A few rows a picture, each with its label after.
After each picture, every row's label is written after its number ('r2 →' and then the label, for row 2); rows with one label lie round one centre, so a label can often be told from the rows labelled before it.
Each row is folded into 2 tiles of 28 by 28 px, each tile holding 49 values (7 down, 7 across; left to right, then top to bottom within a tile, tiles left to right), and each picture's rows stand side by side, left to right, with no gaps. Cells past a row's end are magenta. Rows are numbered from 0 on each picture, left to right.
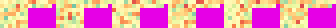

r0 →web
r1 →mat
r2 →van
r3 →web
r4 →web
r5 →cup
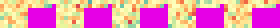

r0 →van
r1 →cup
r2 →cup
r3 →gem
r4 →van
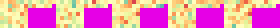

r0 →gem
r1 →mat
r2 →van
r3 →web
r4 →van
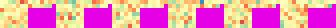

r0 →van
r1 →mat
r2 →web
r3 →cup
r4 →cup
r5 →gem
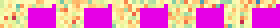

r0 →mat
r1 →cup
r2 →gem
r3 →cup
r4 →cup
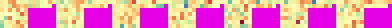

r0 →gem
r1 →cup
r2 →van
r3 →mat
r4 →cup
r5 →cup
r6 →web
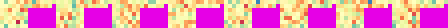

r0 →cup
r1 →mat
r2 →gem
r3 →web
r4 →cup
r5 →van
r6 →cup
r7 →gem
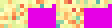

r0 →mat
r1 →gem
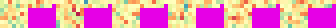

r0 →mat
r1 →gem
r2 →van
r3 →mat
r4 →van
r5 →van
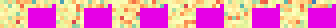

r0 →cup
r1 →cup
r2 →van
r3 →web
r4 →mat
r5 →cup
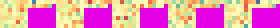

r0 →cup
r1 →web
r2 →mat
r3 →cup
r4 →cup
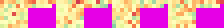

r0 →web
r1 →van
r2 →gem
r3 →web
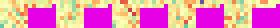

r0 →gem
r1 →mat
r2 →gem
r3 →cup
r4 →mat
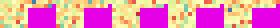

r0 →cup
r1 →cup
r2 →van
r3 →mat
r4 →web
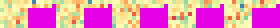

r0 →cup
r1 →cup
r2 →gem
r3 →mat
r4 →mat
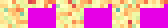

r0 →web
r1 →web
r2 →web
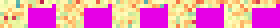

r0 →mat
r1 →van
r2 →cup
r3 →web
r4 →web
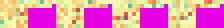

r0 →gem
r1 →cup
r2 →mat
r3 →mat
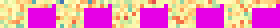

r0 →cup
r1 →cup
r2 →mat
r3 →van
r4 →web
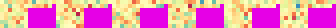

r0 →cup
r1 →gem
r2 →van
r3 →cup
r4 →gem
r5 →mat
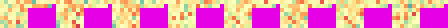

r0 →cup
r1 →gem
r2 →gem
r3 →mat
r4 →van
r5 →van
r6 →van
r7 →mat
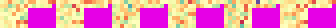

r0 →web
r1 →web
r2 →mat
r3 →van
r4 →cup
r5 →web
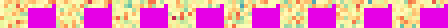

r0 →web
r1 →web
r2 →mat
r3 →mat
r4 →mat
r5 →cup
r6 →cup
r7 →van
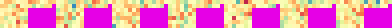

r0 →web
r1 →mat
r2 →gem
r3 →mat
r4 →van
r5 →gem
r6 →gem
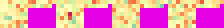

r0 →web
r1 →mat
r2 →van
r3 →web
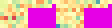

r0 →mat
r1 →gem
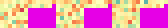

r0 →web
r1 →web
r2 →cup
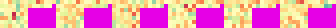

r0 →mat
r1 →van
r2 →gem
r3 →web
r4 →web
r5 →van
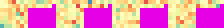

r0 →gem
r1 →cup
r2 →web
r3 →van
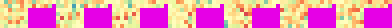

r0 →cup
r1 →mat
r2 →mat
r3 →gem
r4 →gem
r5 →van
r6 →web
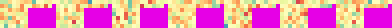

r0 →cup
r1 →cup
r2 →mat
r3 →van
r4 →gem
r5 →van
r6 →cup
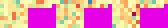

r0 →mat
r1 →cup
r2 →gem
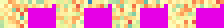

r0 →gem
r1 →cup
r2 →cup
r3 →web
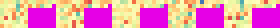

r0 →mat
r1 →web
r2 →van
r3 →cup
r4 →mat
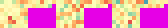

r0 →van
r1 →web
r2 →cup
